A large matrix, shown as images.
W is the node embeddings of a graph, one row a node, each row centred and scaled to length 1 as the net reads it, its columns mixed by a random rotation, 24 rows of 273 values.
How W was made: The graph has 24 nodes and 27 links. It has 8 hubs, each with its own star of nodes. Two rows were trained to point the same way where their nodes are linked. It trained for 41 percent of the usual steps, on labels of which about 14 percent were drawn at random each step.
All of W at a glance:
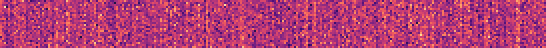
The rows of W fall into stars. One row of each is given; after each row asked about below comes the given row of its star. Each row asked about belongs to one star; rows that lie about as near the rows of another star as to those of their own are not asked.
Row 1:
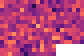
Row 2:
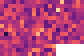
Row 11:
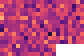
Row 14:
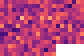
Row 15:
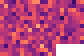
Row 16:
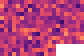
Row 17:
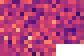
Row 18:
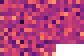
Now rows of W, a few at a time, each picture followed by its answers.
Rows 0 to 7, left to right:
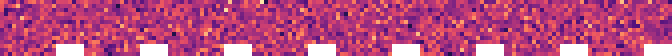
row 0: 16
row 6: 11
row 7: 2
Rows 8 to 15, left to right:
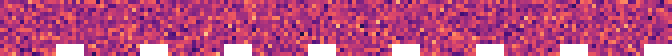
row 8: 18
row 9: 16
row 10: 14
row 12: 2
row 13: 17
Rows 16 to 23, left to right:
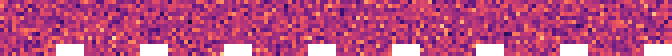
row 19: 1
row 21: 2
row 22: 17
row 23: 1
